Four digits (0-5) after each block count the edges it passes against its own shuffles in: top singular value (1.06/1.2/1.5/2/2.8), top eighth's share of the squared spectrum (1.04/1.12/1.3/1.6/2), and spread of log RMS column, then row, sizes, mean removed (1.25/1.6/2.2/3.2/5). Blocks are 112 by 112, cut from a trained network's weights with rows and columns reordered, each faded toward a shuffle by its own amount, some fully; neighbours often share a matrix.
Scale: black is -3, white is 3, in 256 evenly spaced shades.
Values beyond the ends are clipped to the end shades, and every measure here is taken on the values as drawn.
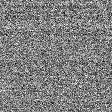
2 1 0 0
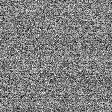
2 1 0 0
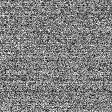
3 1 0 0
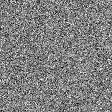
0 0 0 0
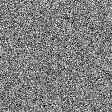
0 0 0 0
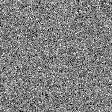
0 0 0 0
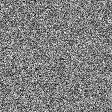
0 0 0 0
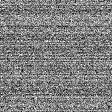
4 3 1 1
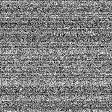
4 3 1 1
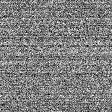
3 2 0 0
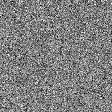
2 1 0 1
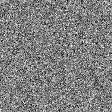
1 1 0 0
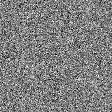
2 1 0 0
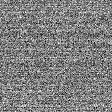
3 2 0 0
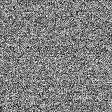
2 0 0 0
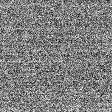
2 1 0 0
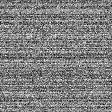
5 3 1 2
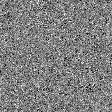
2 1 1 0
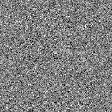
3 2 1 2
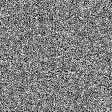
1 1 0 0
